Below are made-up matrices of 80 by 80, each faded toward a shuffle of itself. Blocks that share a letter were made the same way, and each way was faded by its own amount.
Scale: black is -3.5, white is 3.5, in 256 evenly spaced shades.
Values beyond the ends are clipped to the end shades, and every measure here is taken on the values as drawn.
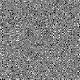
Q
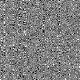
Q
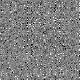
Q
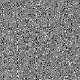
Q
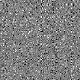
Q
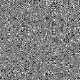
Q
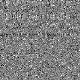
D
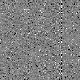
Q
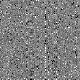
Q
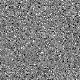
D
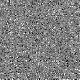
D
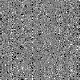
Q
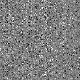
Q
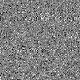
D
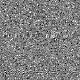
D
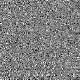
D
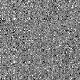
D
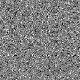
D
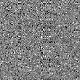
Q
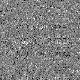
D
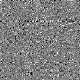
D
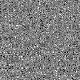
D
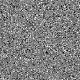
D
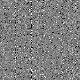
Q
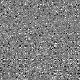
D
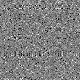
D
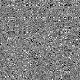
D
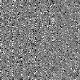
Q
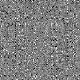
Q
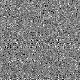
D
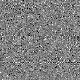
D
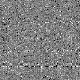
D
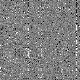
Q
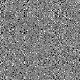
Q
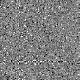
D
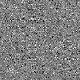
D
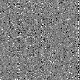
Q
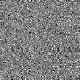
D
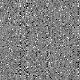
Q
